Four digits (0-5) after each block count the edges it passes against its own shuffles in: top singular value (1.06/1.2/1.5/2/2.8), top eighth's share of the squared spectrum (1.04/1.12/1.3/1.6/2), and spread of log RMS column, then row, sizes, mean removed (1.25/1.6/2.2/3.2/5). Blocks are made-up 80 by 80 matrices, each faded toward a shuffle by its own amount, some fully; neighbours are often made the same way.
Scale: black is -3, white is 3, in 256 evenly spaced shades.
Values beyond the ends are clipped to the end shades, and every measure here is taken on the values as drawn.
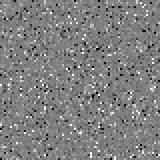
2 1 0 0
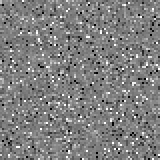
2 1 0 0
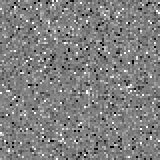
1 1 0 0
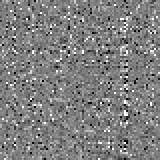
4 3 2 2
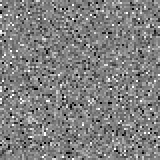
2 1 0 0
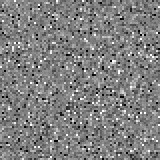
1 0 0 0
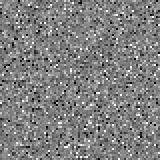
0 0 0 0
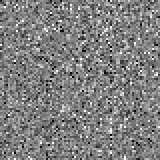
1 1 2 0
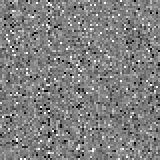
1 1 1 0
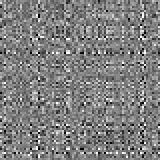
5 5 4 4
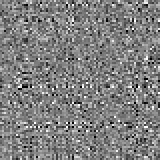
4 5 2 3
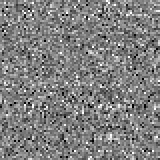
3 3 1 1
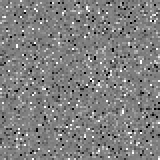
0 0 0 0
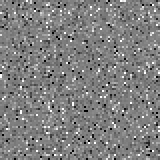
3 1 0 0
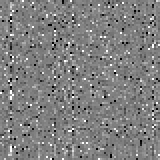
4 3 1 0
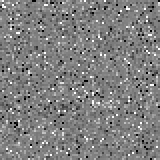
2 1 0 0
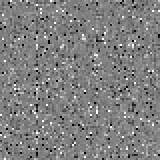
3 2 1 0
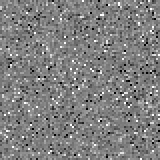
0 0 0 0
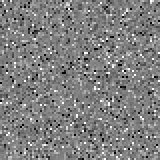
0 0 0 0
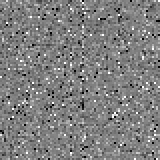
1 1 1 0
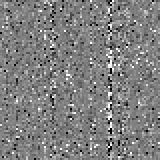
2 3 3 0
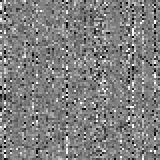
2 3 4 0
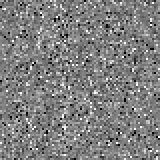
0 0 1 0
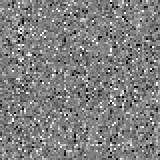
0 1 2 0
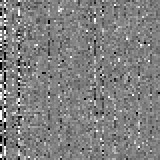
3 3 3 0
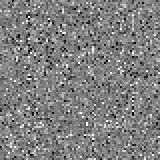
1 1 2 0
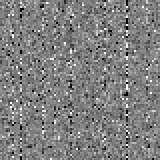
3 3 3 0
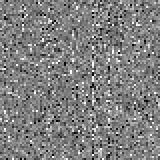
1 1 2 0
